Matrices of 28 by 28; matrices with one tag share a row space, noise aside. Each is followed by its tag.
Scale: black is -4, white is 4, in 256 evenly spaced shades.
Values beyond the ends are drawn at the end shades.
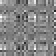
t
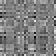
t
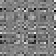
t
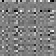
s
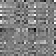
t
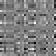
t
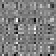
s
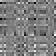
t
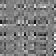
t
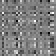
s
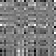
t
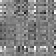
t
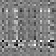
s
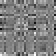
t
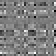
t
